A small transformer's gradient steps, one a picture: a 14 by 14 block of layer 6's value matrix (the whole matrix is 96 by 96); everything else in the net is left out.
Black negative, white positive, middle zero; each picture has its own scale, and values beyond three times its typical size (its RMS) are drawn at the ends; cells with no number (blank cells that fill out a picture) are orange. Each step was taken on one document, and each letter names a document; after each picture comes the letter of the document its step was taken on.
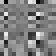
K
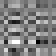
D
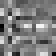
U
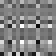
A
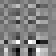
D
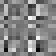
K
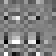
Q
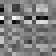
U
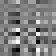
D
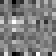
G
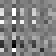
G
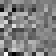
G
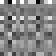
A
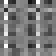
Q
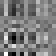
G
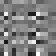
K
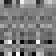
A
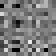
U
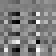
D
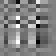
D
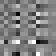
D
